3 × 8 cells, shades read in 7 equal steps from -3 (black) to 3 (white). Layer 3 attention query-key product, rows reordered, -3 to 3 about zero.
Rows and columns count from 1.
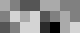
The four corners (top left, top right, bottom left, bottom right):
1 0 -1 2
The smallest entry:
-3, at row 3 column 6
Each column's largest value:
1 2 2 2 1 1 1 2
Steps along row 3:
up up same down down up up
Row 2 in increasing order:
-1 0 0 0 1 1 2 2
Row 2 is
0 2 1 2 -1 0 1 0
